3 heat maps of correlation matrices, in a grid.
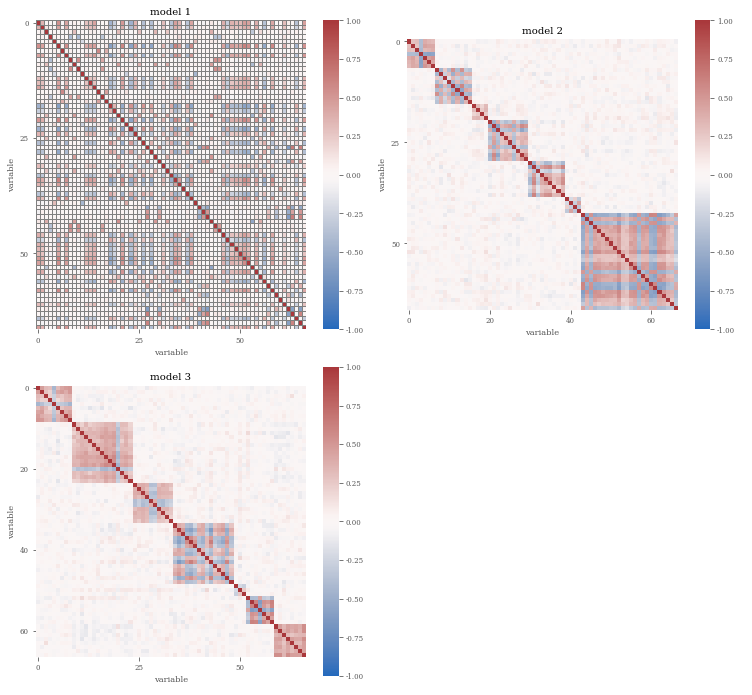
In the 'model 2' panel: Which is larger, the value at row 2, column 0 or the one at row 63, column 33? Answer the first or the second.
the first
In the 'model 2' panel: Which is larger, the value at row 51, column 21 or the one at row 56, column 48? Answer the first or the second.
the second
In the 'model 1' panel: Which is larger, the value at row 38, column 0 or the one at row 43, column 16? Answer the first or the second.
the first
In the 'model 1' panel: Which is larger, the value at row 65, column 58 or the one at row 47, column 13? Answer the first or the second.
the first
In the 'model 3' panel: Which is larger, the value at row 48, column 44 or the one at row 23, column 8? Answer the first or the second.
the first
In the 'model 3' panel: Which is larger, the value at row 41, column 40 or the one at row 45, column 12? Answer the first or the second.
the first
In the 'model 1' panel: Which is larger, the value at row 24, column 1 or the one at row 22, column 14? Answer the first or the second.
the first
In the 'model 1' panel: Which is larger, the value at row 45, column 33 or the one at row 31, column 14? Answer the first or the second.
the second
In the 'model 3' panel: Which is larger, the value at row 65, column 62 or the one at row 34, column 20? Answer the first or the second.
the first
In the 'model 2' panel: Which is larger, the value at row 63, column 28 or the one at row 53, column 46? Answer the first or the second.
the second
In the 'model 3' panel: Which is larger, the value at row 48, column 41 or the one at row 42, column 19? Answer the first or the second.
the first
